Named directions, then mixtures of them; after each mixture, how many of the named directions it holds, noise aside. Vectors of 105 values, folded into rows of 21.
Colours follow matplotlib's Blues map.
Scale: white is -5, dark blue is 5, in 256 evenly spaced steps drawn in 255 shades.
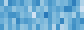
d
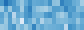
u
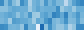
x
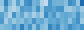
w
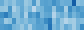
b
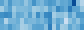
three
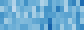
three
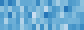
three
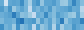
two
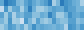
one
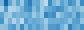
two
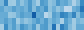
one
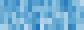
two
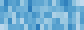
two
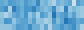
one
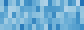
one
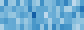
two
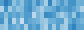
three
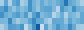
one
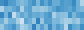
two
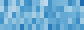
one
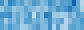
three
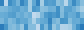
two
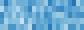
three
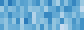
three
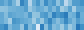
one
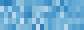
two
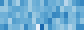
one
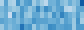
three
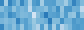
two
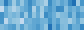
three
